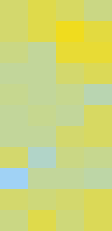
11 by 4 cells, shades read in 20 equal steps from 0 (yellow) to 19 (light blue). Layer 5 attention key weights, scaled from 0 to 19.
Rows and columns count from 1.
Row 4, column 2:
11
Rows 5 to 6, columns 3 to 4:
10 13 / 11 6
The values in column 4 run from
2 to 13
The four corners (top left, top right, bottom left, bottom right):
7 9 9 5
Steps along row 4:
same down down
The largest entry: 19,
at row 9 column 1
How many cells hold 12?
1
